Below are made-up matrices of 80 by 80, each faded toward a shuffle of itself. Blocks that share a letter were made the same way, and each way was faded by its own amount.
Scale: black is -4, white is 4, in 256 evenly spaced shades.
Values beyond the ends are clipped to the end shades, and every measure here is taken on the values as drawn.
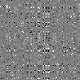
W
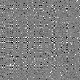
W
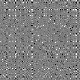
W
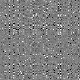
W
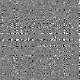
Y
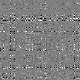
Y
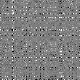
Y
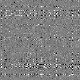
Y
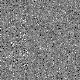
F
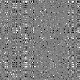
W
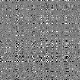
Y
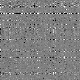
Y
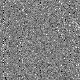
F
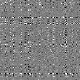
Y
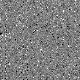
F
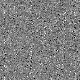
F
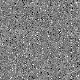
F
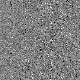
F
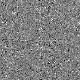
F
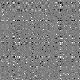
W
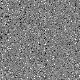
F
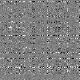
Y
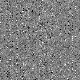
F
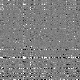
Y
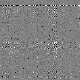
Y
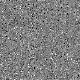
F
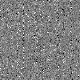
F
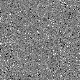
F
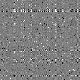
W
